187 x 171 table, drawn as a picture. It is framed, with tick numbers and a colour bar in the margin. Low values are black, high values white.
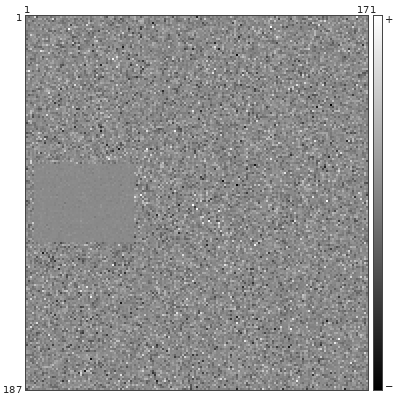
Slope: none. Odd patch: calmer, in the middle left. Mirror symmetry: none. Histogram: heavy tails on both sides. Grain: fine. Calmest part: middle left.
